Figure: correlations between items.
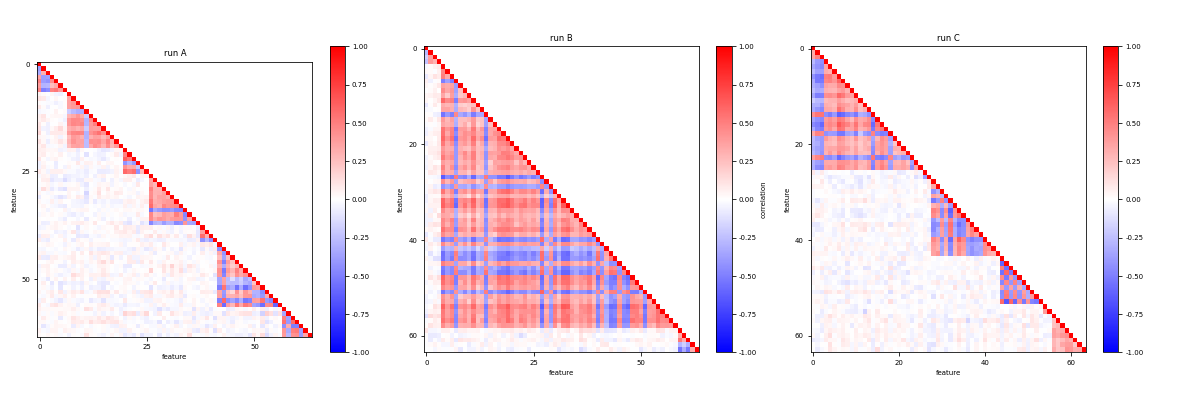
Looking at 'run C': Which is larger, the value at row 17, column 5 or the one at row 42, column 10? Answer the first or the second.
the first
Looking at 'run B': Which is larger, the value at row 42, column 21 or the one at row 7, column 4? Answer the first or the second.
the first
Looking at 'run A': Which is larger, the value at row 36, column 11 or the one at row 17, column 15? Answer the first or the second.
the second
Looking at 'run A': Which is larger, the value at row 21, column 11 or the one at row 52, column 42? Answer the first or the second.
the first
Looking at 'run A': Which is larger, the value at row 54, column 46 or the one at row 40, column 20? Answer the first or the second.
the first
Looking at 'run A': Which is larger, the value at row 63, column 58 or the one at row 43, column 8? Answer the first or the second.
the second
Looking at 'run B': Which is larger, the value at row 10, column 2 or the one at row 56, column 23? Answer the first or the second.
the second
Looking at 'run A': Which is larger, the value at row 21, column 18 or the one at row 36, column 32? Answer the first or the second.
the second
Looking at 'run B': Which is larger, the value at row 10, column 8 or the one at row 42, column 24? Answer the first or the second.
the first
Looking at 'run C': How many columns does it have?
64
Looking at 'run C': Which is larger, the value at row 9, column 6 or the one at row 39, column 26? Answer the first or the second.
the first
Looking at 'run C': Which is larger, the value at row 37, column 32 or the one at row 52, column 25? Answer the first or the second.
the first
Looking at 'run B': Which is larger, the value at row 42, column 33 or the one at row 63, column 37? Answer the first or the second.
the second
